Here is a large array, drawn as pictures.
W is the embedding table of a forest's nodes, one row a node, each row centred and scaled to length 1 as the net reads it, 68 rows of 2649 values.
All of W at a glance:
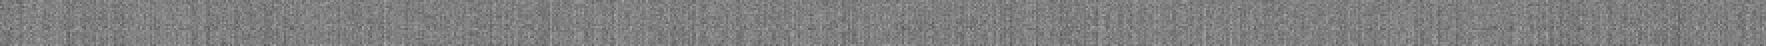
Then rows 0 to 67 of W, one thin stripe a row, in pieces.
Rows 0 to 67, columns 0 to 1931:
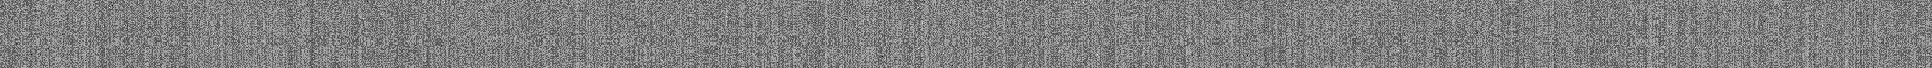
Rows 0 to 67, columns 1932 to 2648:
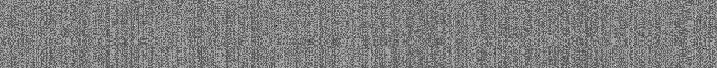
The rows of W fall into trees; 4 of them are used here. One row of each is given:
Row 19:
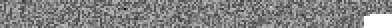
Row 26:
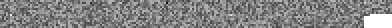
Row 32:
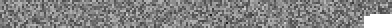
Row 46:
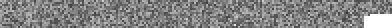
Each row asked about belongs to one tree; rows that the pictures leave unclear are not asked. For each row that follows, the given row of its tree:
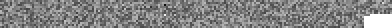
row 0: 26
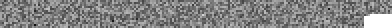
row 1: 19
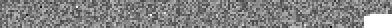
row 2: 19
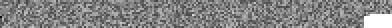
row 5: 19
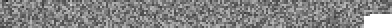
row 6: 32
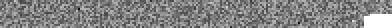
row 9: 19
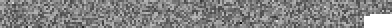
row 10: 46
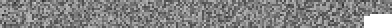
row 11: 46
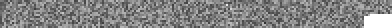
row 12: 19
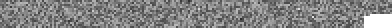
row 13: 32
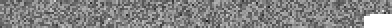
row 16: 19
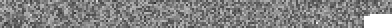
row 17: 46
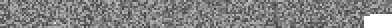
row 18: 26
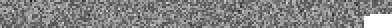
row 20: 46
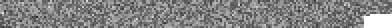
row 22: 32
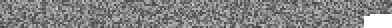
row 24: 32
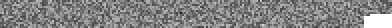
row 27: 32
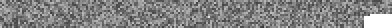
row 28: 46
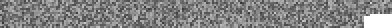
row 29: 26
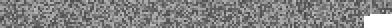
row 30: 46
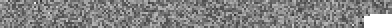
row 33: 46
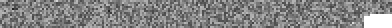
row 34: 46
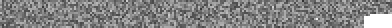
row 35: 32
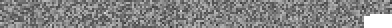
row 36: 26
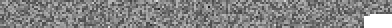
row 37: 26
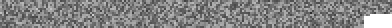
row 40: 32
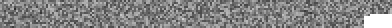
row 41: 32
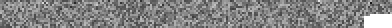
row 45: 32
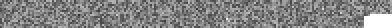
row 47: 19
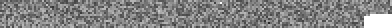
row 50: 19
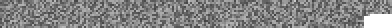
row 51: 19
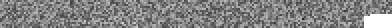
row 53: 46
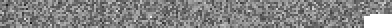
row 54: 26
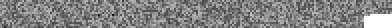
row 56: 46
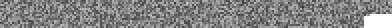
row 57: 19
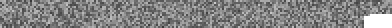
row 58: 46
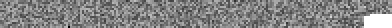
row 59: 19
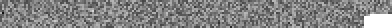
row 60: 19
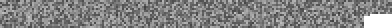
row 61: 46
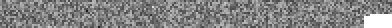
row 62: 32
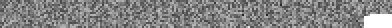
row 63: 19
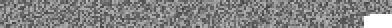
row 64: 19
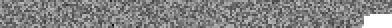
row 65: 32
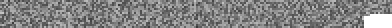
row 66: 26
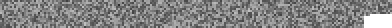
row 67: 32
